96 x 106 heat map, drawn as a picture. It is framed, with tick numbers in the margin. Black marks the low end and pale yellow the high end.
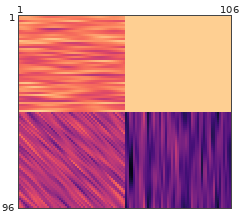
It is made of 2 by 2 panels. Panel 1,1: high, streaked across. Panel 1,2: very high, flat. Panel 2,1: middling, slanting down to the right. Panel 2,2: low, streaked downward.
